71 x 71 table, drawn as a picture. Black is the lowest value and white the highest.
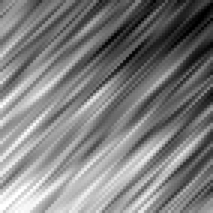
On average the colour sits 50% of the way up the scale. The bottom left is the ninth with the highest average. The ninth with the lowest average is the top right. Streaks slant up to the right. There is an overall slope up to the bottom left. Neither half mirrors the other.
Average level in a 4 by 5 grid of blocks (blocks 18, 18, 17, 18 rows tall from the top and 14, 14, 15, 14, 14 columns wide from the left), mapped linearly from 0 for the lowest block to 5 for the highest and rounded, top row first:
32110
33221
43332
54442
